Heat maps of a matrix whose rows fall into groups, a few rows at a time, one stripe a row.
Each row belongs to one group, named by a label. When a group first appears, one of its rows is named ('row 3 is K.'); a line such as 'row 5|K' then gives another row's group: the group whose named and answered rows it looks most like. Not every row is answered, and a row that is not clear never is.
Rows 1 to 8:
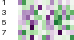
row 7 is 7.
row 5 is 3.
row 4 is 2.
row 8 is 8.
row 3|2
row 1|7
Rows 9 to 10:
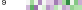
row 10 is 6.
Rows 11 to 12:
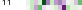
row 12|6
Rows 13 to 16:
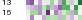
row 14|2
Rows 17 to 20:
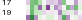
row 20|7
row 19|7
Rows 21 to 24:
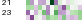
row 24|3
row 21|8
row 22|6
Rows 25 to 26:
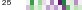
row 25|7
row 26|6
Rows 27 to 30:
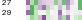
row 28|7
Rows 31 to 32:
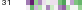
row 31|3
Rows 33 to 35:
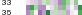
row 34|7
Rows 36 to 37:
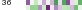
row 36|7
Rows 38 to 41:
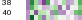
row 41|7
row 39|7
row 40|6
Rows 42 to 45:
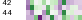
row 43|7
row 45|3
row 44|3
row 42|7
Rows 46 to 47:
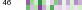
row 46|7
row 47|8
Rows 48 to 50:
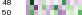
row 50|6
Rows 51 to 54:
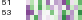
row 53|3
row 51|6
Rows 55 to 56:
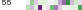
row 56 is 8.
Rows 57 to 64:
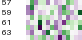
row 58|7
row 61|6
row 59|3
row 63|3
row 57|6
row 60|7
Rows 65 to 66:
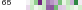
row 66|6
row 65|2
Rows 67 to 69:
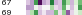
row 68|3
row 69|7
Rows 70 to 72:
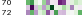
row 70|6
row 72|6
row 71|3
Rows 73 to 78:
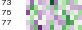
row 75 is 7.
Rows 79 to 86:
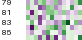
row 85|3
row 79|6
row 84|3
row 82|8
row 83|2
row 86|8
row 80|8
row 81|3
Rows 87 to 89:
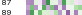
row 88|6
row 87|3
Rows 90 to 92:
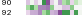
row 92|2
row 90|2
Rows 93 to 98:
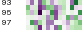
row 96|2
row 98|8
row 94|8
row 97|6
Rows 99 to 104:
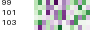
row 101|8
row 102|2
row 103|6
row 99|2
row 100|8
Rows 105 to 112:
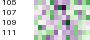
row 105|2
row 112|8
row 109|8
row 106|8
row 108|2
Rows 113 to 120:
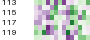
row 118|8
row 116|2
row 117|3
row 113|8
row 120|6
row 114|3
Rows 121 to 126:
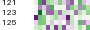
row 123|7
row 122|2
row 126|8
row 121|6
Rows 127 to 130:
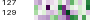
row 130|2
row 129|8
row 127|3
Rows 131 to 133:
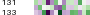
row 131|8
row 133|3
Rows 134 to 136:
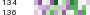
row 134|3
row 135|2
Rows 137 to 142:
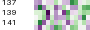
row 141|6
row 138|6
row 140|2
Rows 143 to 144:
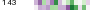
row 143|3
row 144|2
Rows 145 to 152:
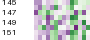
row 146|3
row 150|7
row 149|2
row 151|2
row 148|3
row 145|3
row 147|7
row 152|2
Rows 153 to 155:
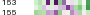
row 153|8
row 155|8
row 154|6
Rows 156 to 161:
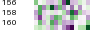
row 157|6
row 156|8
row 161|6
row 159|3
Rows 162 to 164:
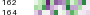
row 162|2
